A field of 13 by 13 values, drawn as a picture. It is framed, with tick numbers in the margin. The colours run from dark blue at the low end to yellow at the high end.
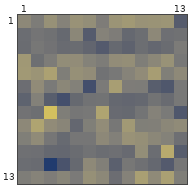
Stripes running across repeat 3 times from top to bottom. There is no overall slope. The values follow a bell shape. The bottom left is the ninth with the lowest average.
